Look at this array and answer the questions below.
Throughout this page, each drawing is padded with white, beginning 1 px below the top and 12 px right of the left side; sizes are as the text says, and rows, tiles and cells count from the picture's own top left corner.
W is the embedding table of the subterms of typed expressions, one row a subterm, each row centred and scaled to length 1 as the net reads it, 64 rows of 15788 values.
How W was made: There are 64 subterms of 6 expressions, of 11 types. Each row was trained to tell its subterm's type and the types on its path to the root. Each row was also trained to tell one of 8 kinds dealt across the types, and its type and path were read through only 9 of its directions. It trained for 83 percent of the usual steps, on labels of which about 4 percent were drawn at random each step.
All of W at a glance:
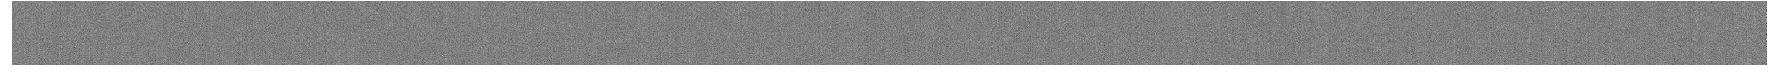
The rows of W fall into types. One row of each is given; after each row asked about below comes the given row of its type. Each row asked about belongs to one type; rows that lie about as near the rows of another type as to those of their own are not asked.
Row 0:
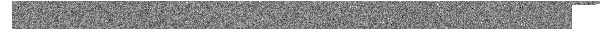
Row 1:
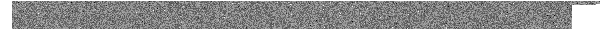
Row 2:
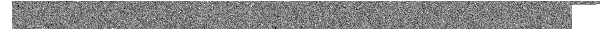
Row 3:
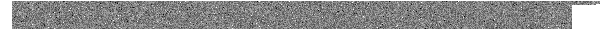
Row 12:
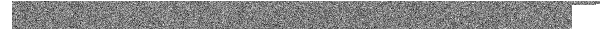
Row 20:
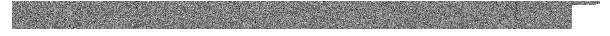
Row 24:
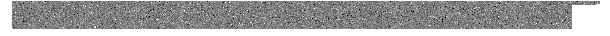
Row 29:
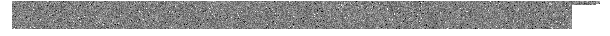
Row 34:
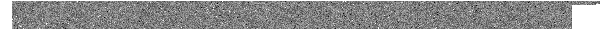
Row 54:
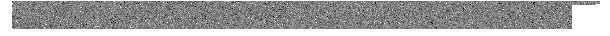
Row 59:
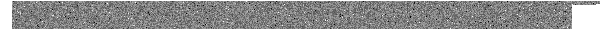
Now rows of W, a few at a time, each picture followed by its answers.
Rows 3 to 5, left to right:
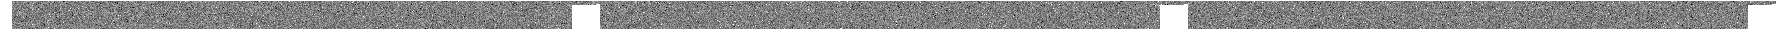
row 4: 2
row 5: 20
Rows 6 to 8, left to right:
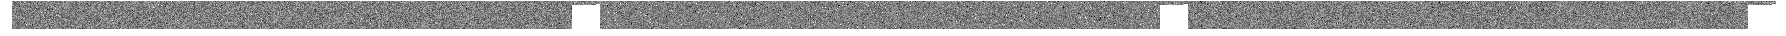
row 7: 2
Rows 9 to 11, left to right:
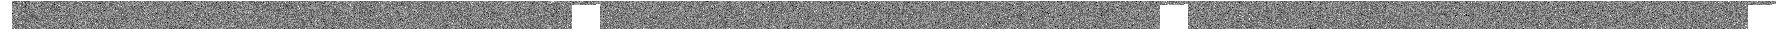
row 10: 12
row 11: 0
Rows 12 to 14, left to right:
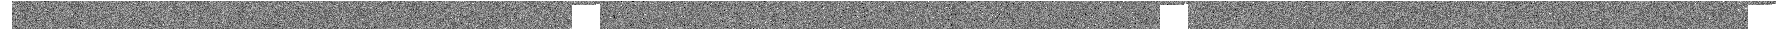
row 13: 59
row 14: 54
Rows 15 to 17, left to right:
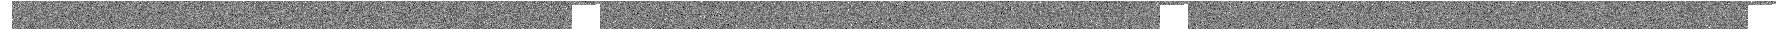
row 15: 0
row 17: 12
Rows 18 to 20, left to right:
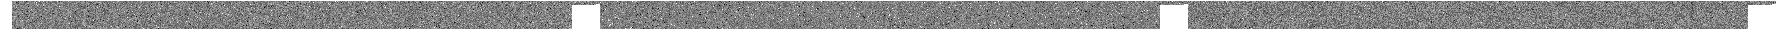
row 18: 0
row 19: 2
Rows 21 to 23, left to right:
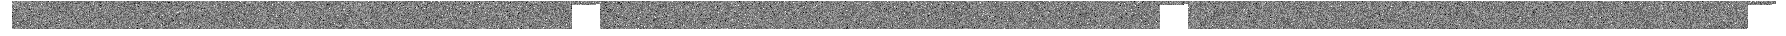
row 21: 54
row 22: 59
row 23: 2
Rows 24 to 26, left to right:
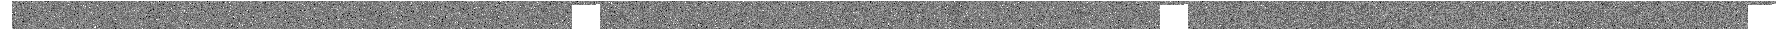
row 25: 59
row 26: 0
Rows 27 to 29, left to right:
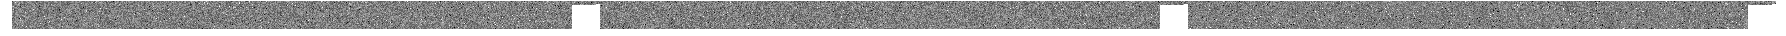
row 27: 2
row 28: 54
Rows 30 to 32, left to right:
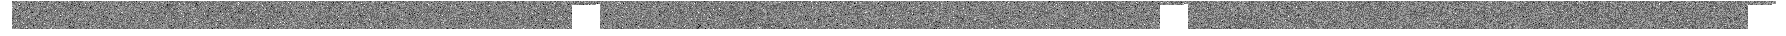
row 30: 54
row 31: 0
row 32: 12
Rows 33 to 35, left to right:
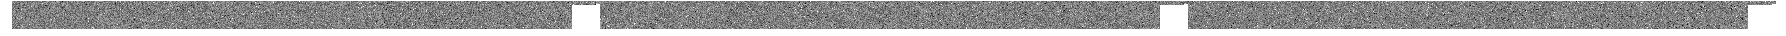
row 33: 29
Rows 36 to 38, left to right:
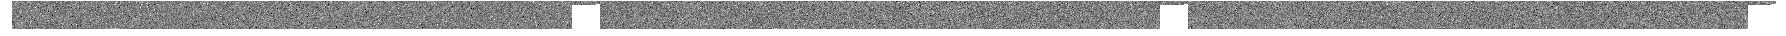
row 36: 2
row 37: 29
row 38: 29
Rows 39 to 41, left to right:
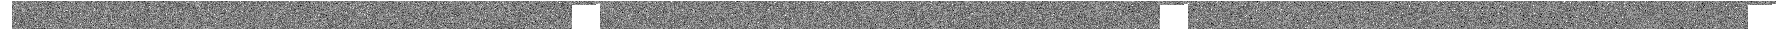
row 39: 1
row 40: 1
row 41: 34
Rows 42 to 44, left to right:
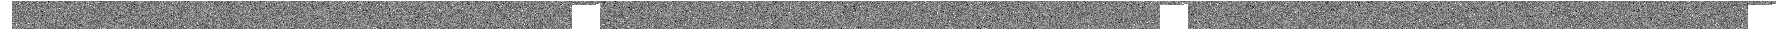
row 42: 20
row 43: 59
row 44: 34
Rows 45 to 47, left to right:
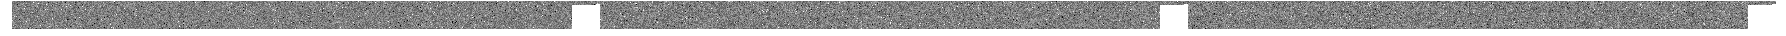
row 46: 20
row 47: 3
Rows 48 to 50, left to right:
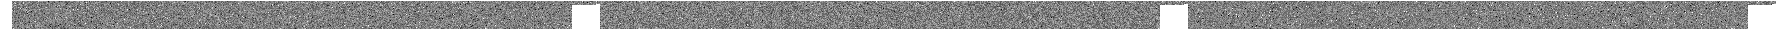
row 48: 20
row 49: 12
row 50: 20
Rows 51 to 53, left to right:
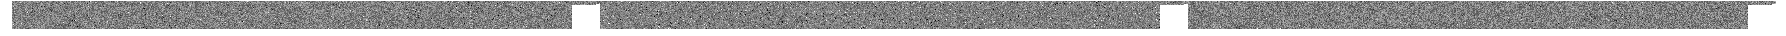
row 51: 34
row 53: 12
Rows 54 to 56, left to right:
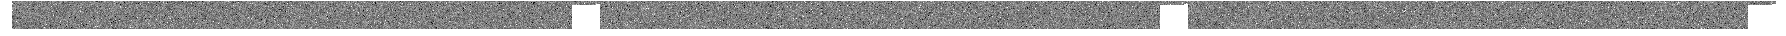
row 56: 54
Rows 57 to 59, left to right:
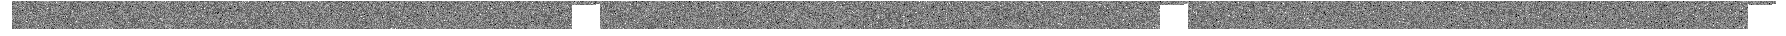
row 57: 1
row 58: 12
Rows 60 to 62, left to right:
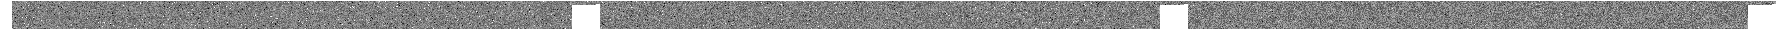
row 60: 1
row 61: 54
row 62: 1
